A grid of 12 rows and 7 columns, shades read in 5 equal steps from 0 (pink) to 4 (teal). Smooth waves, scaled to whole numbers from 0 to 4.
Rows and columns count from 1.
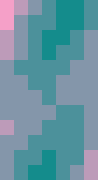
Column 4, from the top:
3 3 4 4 3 3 3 2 3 3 4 4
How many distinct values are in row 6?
2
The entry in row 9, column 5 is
3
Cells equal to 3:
32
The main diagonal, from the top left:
0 2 3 4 3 2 2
